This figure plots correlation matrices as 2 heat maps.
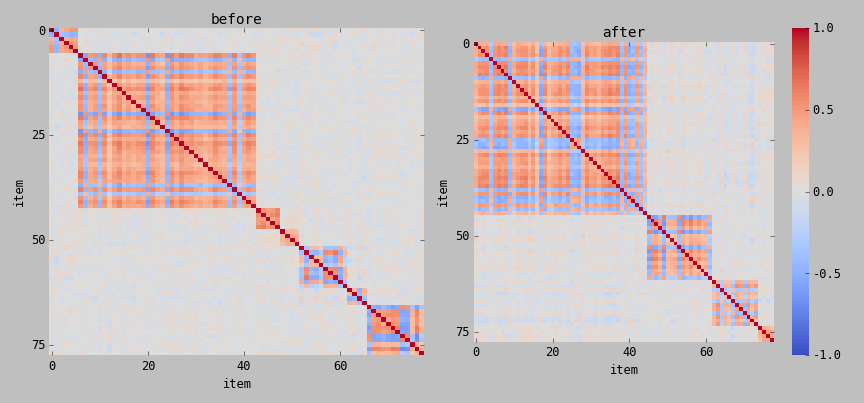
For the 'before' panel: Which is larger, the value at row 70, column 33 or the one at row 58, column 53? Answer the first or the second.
the second
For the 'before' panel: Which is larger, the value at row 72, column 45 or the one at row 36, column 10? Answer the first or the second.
the first
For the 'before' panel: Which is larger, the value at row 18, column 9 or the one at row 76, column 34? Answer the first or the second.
the first
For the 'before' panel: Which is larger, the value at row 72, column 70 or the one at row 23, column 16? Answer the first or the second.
the first
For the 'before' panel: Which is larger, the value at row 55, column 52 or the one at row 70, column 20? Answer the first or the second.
the first
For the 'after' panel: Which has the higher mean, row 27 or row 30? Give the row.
30
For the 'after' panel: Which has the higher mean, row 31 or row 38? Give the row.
31
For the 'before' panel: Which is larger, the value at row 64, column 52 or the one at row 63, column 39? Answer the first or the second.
the first
